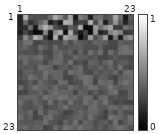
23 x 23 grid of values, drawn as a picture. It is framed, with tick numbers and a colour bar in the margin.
Neither half mirrors the other. The bottom part is calmer, past a seam about 20% of the way down. No regular stripes run through it. A few values lie far out on both sides of the bulk.
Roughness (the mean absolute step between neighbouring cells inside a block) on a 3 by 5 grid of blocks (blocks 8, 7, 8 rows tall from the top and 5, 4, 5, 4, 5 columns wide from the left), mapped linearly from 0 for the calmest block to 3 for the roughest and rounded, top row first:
2 3 3 3 2 / 0 0 0 0 0 / 0 0 0 0 0
